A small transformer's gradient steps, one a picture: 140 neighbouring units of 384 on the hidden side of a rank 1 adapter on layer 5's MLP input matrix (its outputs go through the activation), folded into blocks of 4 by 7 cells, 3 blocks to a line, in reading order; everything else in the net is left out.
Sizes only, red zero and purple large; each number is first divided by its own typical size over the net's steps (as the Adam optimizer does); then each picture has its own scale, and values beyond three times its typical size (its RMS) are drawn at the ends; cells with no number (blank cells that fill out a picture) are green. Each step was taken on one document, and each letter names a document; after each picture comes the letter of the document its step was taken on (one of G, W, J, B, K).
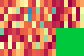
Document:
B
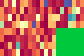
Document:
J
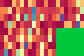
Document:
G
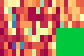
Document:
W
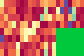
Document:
J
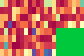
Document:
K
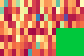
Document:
W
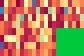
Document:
B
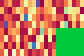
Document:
B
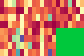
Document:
W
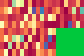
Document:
G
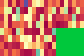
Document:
B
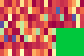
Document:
G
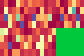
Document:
G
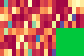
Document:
J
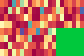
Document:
G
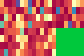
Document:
G
